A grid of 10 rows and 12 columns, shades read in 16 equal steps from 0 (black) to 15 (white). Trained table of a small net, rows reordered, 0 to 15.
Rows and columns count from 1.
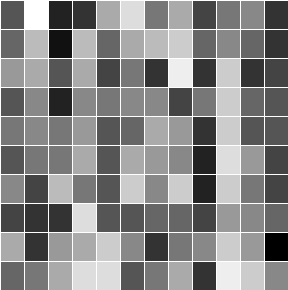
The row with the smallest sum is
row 8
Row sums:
87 91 84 80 86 89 92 72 91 108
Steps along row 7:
down up down down up down up down up down down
